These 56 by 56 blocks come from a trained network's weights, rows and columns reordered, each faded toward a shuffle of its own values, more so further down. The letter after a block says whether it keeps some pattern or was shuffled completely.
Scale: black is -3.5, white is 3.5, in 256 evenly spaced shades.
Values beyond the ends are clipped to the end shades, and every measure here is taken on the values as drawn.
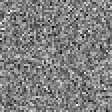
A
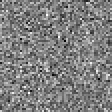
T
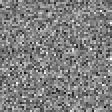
A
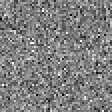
A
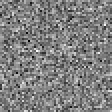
A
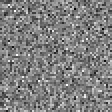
A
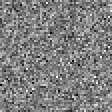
A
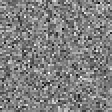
A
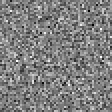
A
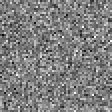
A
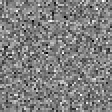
A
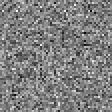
T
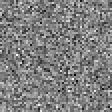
A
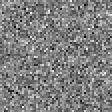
A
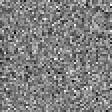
T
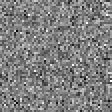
T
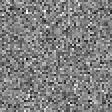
T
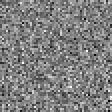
T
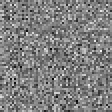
T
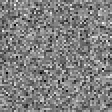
A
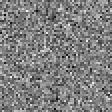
A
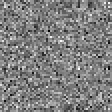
T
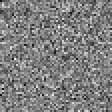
T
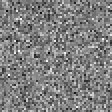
A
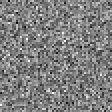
A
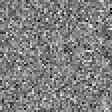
A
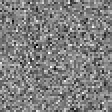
T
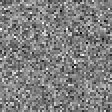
A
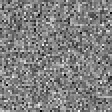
A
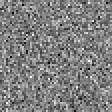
A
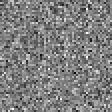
T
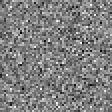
T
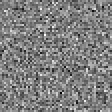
T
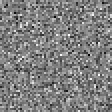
A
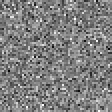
A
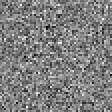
T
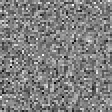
T
